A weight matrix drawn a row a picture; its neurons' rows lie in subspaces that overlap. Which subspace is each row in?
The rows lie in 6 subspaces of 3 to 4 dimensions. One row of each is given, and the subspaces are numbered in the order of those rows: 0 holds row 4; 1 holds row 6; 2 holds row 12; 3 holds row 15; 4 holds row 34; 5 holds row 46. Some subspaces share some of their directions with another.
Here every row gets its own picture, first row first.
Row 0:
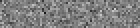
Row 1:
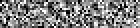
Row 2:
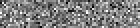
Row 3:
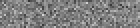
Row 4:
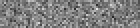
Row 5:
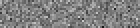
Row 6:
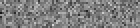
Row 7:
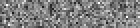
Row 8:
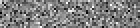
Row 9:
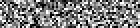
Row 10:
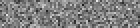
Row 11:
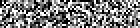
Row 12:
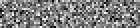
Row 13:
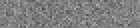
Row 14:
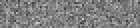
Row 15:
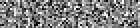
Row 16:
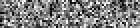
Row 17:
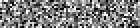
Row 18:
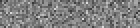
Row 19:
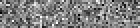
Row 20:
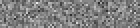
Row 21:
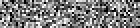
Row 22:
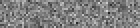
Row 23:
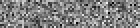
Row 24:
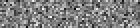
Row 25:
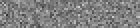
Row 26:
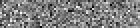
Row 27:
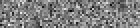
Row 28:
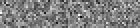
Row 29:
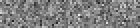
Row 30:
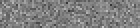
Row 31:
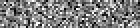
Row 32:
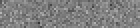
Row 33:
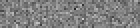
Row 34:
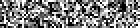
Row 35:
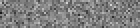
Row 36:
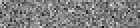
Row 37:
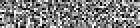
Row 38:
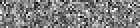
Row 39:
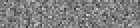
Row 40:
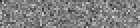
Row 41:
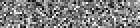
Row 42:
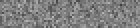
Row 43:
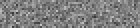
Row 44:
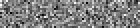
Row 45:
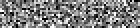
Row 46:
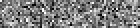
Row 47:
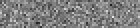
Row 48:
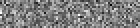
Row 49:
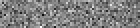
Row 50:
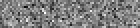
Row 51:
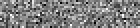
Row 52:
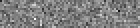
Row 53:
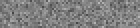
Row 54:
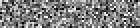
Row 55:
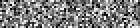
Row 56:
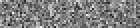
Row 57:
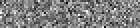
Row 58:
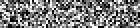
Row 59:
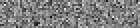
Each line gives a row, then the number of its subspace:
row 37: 2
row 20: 4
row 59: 3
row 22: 4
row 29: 5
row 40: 5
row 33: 2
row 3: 3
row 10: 0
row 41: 3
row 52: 5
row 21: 2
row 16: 4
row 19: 5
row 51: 2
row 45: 2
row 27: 4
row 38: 4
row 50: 5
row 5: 3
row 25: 0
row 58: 1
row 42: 1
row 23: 4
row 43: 2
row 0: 5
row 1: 4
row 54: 2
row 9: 0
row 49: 3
